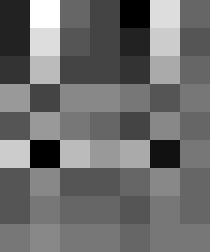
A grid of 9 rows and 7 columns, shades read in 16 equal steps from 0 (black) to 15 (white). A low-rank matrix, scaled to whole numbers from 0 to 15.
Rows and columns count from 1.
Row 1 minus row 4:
-7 11 -2 -4 -7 8 -1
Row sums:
46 43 41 48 45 50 43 42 49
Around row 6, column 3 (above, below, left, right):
7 5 0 9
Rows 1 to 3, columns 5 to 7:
0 13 6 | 2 12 5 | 3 10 6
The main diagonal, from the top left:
2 13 4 8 4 1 6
